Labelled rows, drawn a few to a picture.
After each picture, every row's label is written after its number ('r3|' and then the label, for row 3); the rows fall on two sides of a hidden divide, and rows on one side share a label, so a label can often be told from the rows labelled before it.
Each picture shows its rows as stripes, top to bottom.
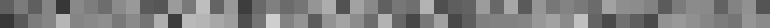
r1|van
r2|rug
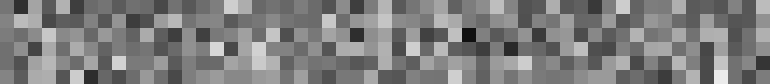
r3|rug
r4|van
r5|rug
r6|rug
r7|rug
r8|rug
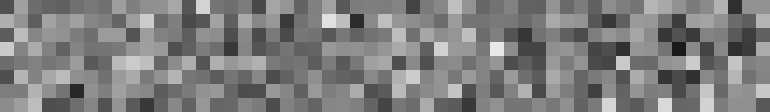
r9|van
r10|rug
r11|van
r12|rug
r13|rug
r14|van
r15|van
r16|van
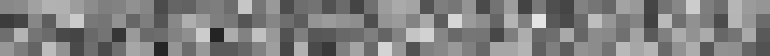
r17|rug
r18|van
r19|van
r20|rug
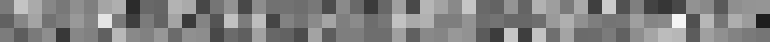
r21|van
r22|van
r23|van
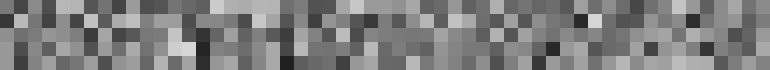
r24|rug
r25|van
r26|rug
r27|rug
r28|rug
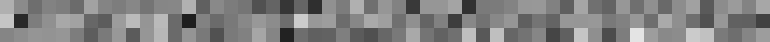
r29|rug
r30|rug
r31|rug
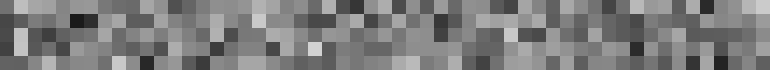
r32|rug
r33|van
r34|van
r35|van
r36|van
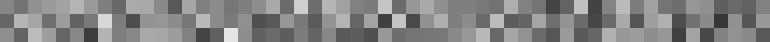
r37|rug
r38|van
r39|rug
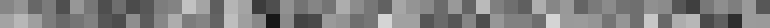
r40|van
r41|rug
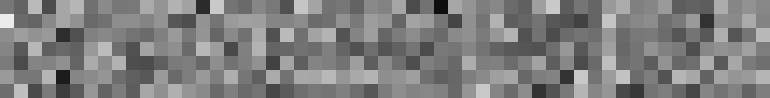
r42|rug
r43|rug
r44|van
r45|van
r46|van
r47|rug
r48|van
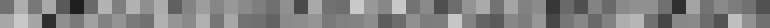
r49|van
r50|van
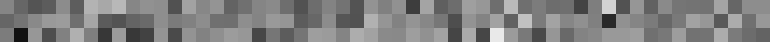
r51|van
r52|rug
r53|rug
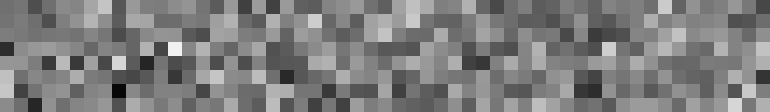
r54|van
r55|rug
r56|rug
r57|van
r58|van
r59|rug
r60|rug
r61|rug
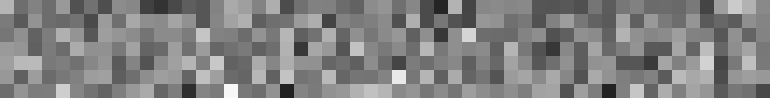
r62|rug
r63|rug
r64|van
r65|van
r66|van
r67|van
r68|rug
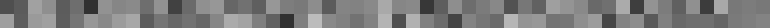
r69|rug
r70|rug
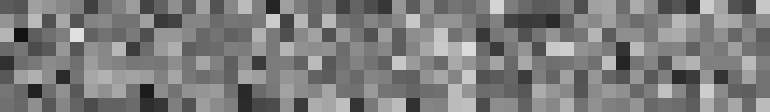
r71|van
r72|rug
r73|rug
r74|van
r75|van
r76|van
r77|van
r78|van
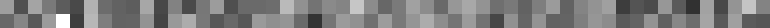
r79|van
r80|van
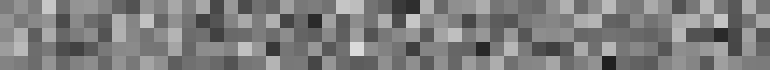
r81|van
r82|rug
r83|van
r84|van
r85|rug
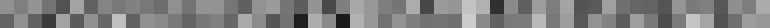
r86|van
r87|van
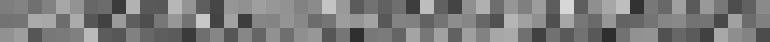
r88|van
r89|van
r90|rug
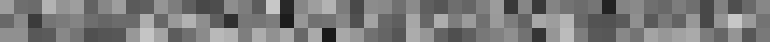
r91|rug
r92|rug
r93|rug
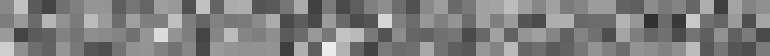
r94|van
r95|rug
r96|rug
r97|rug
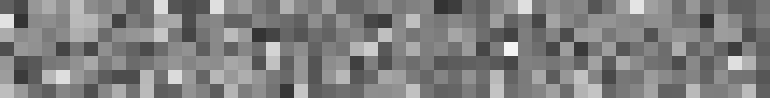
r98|rug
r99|rug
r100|rug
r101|van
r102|rug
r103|rug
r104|rug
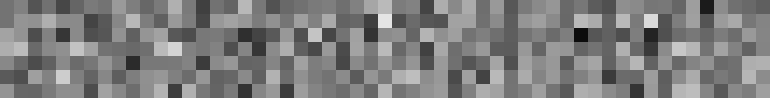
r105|rug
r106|rug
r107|van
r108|rug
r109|rug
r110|rug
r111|rug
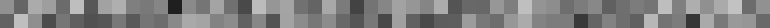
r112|rug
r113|van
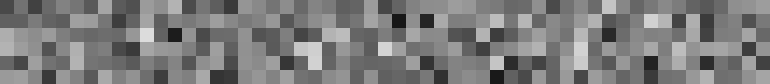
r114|van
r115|rug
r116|rug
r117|rug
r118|rug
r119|van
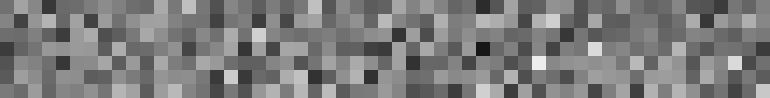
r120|van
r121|rug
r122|rug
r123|van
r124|van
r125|van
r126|rug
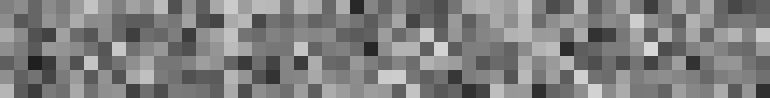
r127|rug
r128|rug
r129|rug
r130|rug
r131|van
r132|rug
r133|rug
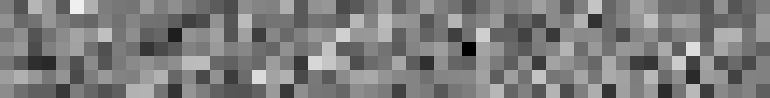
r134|rug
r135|rug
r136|rug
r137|rug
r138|van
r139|van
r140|rug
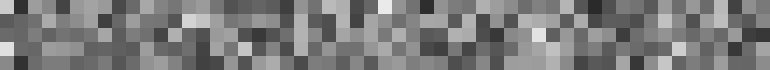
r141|rug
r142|rug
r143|van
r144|rug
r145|rug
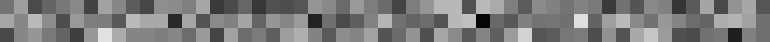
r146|van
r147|rug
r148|van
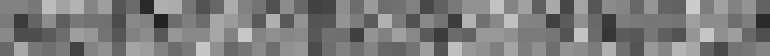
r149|rug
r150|rug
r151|rug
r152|van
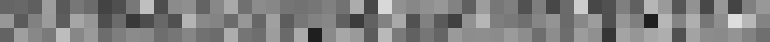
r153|rug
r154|rug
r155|rug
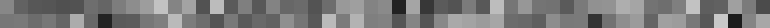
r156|rug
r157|rug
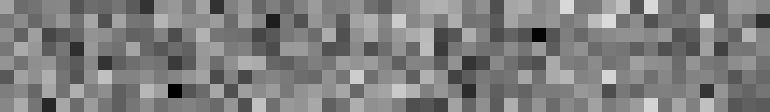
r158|van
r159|van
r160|van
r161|van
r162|rug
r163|van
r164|rug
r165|van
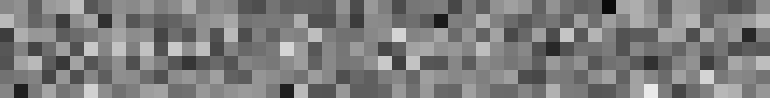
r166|rug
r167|rug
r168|van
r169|van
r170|rug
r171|van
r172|rug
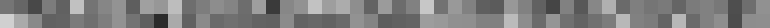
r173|van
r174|van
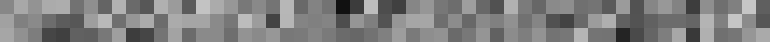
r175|van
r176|van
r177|van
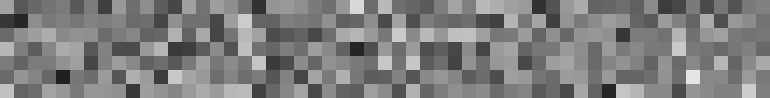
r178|rug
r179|van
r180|van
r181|rug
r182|rug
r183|van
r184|rug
